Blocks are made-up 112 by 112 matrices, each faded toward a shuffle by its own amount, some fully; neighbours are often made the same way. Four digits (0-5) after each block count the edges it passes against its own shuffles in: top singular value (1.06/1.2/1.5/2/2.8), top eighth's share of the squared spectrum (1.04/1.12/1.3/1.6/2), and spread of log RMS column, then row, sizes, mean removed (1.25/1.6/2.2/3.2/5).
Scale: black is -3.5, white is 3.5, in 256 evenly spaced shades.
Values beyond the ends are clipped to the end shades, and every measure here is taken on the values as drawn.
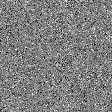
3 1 0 0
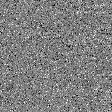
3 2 0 0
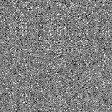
4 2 1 1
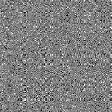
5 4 3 2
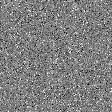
2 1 0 0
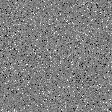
0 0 0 0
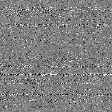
2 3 0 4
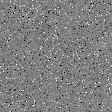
0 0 0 0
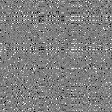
5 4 2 3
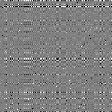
5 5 3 4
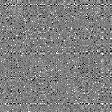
5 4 2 3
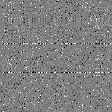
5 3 1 2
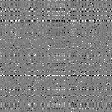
5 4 3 3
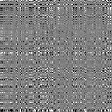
5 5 4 4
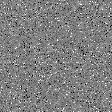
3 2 1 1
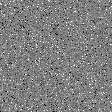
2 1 0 0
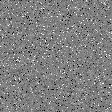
0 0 0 0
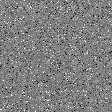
1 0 0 0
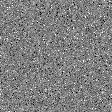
0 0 0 0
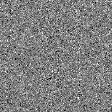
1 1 2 0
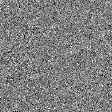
0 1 2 0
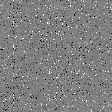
3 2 1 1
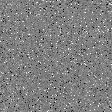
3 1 0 0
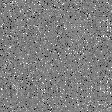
3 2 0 0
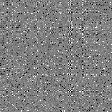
5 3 2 2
